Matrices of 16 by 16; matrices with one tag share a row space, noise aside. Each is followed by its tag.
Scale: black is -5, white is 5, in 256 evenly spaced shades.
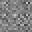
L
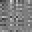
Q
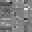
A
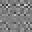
L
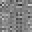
Q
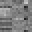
A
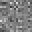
Q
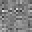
Q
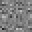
Q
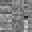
A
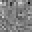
Q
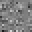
Q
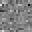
Q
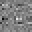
Q
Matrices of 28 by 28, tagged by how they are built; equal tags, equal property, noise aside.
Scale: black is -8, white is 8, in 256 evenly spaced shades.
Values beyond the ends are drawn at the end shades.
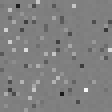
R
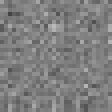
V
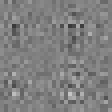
V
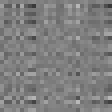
V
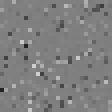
R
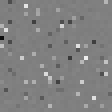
R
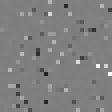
R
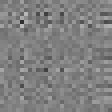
V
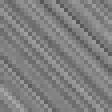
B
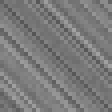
B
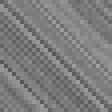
B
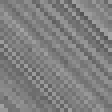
B
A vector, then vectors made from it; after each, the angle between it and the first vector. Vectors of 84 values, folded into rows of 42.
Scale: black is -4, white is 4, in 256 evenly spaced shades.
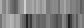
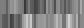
nearly opposite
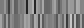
orthogonal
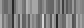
orthogonal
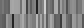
orthogonal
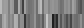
partly aligned
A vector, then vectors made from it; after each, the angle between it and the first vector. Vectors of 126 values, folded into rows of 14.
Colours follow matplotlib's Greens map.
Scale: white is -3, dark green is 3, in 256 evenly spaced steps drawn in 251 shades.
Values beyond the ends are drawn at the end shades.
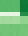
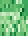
partly aligned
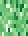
orthogonal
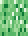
orthogonal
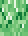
orthogonal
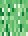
orthogonal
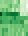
nearly opposite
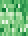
partly aligned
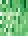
partly aligned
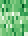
partly aligned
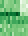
nearly opposite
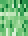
partly aligned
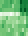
nearly parallel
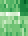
nearly parallel
